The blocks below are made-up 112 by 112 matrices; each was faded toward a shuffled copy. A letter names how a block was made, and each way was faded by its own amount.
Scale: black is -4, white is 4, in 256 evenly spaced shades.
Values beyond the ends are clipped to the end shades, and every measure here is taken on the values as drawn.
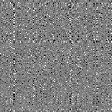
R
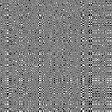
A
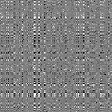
A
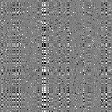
A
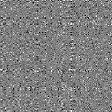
R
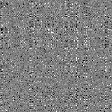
R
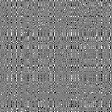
A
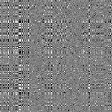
A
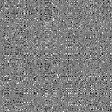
R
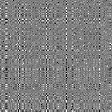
A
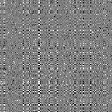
A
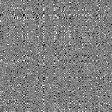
R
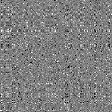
R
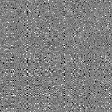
R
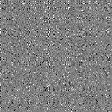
R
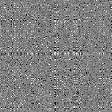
R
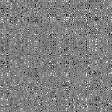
R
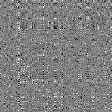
R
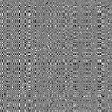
A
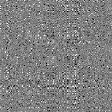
R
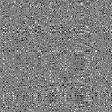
R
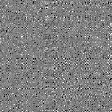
R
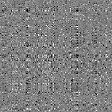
R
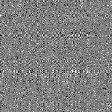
R
